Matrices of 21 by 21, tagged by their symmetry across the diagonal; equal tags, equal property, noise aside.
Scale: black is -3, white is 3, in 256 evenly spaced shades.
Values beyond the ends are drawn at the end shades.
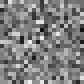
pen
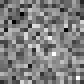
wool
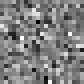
pen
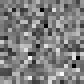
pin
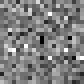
pin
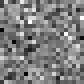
pin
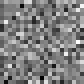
pen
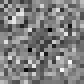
wool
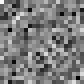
wool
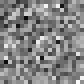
wool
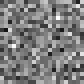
pin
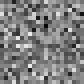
pen
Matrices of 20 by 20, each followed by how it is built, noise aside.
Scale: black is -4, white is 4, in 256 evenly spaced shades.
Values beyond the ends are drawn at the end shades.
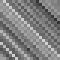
Toeplitz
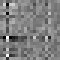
low rank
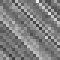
Toeplitz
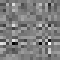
low rank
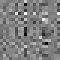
low rank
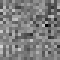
low rank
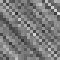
Toeplitz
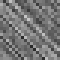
Toeplitz
